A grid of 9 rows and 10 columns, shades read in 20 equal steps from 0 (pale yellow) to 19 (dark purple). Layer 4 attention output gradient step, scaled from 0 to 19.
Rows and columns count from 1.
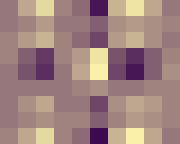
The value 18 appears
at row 1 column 6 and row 5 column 8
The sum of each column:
87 80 71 85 84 98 79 70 76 83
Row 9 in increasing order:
0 2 5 6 6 9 9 10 11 19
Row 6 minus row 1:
0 4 8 1 -2 -10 5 9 3 -1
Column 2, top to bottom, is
6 9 7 12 13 10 8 9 6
